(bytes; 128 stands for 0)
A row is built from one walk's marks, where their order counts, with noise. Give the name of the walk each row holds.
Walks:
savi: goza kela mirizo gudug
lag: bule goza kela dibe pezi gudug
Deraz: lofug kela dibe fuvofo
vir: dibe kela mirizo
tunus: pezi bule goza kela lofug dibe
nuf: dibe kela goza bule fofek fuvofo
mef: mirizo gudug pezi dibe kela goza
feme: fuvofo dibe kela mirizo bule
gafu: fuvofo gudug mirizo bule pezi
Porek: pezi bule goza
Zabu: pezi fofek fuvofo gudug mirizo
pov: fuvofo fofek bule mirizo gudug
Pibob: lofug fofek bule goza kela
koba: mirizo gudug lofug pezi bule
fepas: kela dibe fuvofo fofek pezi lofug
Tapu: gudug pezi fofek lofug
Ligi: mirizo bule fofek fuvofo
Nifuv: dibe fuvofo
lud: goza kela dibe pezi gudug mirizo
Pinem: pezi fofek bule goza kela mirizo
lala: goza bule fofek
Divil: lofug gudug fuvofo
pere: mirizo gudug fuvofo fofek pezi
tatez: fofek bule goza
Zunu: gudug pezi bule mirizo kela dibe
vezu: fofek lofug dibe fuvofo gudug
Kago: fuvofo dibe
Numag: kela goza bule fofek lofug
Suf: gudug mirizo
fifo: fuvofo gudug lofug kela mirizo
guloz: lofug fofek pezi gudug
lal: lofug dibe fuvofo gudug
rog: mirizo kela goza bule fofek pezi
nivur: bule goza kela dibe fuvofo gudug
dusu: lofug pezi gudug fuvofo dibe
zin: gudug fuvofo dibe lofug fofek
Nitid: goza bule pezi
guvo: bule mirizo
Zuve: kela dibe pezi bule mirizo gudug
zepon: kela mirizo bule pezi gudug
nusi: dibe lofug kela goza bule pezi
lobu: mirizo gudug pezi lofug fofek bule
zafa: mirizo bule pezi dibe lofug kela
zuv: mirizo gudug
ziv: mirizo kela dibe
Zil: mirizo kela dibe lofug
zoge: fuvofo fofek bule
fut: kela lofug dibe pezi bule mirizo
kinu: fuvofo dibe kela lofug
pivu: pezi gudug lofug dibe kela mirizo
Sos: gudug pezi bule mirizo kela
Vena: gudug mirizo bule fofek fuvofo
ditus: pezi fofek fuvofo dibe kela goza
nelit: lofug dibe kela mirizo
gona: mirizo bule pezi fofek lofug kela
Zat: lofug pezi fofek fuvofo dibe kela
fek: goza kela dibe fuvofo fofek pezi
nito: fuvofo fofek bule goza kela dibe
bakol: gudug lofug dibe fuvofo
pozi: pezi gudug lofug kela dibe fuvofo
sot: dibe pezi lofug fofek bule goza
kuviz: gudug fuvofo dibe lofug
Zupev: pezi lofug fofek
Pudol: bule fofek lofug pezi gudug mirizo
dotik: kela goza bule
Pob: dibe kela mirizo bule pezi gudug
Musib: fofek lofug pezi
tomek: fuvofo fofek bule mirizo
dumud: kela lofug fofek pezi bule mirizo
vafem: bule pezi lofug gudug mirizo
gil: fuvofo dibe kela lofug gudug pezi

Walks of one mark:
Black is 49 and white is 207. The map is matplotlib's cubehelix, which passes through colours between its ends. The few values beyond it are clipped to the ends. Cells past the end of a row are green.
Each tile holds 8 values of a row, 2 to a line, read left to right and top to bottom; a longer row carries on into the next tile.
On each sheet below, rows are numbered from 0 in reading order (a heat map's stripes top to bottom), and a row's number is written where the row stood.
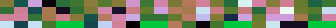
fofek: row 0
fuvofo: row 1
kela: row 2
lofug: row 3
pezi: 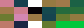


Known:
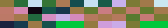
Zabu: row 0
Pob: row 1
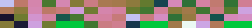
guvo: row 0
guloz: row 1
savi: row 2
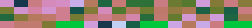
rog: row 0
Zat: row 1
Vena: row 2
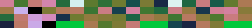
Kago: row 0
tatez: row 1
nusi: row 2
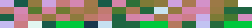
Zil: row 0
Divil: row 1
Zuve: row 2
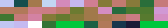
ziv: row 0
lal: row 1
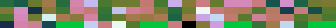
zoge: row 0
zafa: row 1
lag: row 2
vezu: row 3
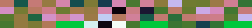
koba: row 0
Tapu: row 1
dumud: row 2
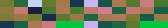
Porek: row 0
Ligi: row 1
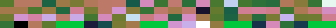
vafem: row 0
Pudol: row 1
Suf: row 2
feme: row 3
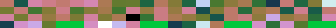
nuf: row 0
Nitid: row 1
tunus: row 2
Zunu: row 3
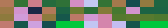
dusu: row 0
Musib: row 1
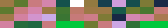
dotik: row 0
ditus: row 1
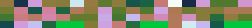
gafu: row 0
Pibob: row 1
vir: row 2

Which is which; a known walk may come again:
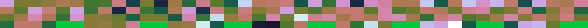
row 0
fut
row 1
tatez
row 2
nito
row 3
Pudol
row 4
lobu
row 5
ziv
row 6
nuf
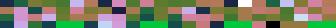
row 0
tomek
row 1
bakol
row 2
kinu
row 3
pere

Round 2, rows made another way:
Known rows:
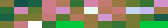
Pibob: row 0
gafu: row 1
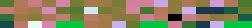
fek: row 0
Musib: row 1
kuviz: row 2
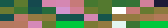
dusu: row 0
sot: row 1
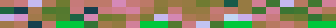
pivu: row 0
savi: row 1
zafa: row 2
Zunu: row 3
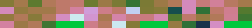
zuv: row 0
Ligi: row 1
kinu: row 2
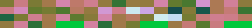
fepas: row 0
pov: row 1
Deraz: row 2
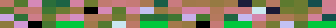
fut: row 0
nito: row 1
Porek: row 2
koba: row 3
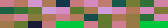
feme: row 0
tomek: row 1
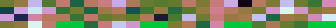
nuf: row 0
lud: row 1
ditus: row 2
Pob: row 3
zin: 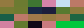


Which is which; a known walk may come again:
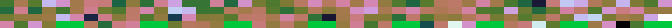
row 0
vezu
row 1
zoge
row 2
Sos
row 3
Divil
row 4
Pinem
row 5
fek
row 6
guloz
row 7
Zuve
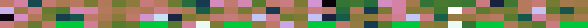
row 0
Zabu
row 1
zuv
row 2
Zat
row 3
mef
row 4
lal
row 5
sot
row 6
Nifuv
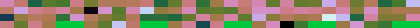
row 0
tomek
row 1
nito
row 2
fepas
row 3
zepon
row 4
dumud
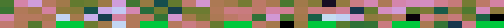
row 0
Zil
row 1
nuf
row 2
ziv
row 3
Porek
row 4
gil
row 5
fifo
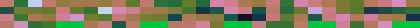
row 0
nelit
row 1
Numag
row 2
dusu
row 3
Kago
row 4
bakol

